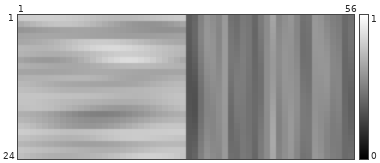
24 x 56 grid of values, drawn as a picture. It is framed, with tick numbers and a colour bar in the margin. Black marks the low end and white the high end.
The table splits into one row of 2 panels. Panel 1,1: high, streaked across. Panel 1,2: middling, streaked downward.
